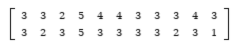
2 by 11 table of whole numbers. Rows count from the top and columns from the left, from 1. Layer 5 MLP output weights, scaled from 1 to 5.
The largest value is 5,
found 2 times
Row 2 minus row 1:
0 -1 1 0 -1 -1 0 0 -1 -1 -2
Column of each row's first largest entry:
4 4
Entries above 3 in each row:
4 1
